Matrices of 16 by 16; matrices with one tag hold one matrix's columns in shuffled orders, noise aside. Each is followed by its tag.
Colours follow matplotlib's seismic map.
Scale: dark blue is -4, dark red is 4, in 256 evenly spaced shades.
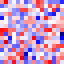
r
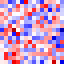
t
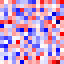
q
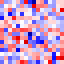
r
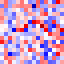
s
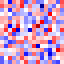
s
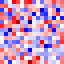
q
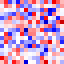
q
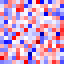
r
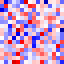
t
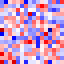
t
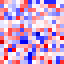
r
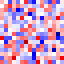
r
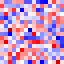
t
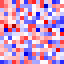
s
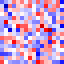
s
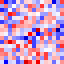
t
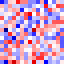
t
